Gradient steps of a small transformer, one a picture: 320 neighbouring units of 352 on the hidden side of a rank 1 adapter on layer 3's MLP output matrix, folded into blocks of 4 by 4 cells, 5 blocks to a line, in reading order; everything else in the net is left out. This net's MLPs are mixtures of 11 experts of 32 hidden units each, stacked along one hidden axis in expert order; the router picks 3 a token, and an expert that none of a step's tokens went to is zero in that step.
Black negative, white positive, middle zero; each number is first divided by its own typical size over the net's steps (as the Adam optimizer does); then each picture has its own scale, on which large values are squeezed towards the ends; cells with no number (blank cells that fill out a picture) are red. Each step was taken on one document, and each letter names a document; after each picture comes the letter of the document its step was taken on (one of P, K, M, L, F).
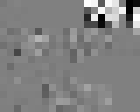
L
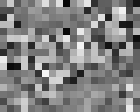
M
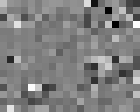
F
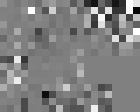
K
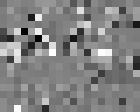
F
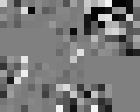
K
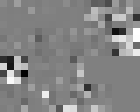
K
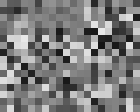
M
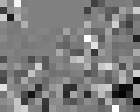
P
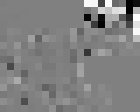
L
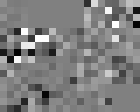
F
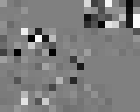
L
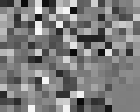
M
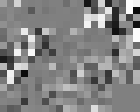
K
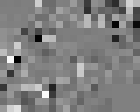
F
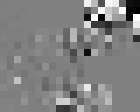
L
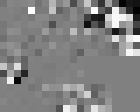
K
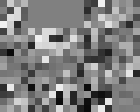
M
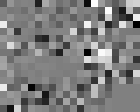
F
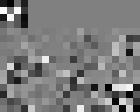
P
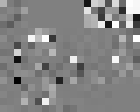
L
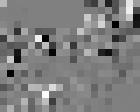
F
